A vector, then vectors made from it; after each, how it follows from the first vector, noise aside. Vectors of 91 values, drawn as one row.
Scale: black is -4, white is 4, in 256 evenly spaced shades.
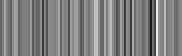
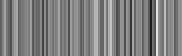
copied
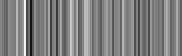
reversed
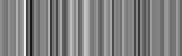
reversed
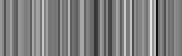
negated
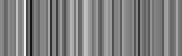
reversed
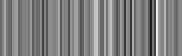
copied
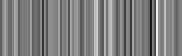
copied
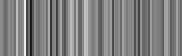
reversed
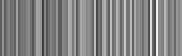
sign-scrambled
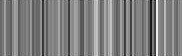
copied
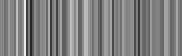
reversed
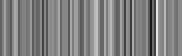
copied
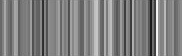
copied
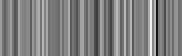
negated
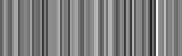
copied
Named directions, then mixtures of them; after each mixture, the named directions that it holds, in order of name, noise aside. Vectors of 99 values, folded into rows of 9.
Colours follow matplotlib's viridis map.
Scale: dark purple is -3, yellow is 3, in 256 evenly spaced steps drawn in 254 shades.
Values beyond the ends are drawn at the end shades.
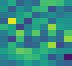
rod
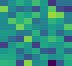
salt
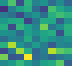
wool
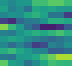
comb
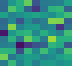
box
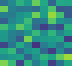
comb, salt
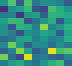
wool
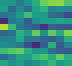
comb, rod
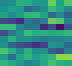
box, comb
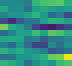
comb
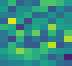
rod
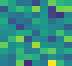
salt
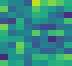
box, comb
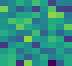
salt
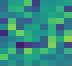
box, rod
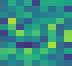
box, rod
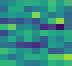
box, comb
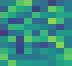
box, rod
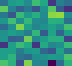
salt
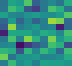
box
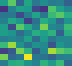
wool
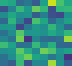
rod, salt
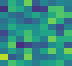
box, wool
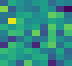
rod, salt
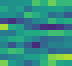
comb
